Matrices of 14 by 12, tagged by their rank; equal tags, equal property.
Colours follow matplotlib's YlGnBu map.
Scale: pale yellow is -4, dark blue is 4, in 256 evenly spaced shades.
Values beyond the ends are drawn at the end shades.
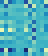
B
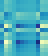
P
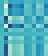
P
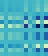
P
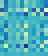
B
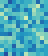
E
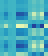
P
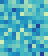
E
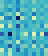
B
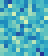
E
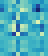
B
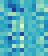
B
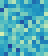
E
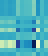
P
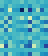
B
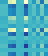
P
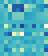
B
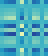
P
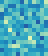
E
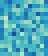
E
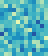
E
